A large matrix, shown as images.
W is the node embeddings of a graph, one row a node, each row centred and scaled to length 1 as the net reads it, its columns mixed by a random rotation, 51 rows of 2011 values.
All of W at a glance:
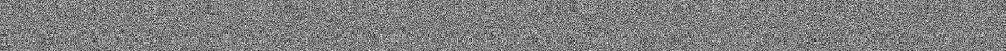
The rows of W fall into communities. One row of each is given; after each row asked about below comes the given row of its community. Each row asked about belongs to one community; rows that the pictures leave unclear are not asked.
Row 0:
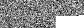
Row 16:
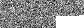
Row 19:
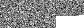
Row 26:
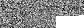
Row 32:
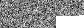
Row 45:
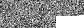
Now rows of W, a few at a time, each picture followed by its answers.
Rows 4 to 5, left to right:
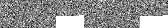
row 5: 26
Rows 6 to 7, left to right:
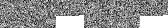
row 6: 0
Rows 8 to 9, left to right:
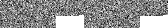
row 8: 16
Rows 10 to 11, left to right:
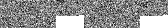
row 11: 0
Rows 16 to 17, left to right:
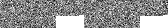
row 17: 45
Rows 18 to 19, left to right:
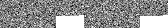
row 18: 32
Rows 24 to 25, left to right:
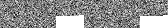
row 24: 32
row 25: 0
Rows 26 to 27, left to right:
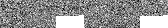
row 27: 16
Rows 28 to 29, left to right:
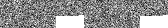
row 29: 45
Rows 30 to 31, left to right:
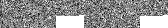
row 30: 32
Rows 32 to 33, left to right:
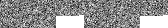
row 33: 32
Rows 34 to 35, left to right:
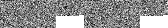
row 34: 19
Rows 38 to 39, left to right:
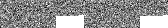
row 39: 26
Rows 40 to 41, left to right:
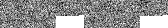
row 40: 0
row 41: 0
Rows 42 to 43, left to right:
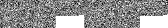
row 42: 19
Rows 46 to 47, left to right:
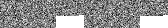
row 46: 19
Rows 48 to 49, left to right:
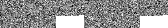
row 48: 32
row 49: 19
